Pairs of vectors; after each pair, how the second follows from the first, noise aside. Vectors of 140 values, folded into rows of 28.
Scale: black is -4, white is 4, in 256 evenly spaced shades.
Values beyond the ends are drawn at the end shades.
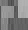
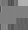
partly zeroed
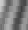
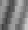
reversed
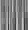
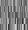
sign-scrambled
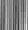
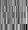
sign-scrambled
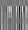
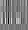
reversed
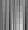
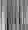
wrapped around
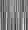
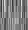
reversed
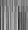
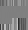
partly zeroed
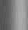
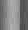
wrapped around
